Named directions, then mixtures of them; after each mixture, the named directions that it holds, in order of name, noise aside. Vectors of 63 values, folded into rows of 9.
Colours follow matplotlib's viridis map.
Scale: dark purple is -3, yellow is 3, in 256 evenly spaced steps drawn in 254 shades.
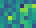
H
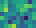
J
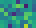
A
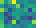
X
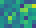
H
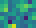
J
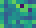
H, X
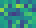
A, J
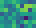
H, J, X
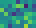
A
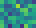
A, H, X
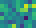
H, J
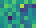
H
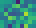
A, H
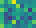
X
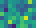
J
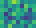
A, X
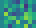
A, X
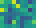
A, J, X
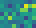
H, J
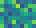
A, H, X
